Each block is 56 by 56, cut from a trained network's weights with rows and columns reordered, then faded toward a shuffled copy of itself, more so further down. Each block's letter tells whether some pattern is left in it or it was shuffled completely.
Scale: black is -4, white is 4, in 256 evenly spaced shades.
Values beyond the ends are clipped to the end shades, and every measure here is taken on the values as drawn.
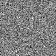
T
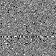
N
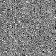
N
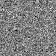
N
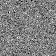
T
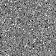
T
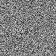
N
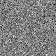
T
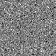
N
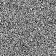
T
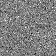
T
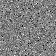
T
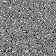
N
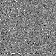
N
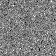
T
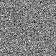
T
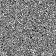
T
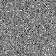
N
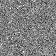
T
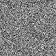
N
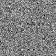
N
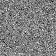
T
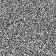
T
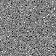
N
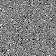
N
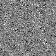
N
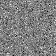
T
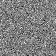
T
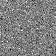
N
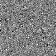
N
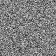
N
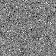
N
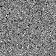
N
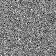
T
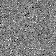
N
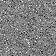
T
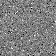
T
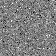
T
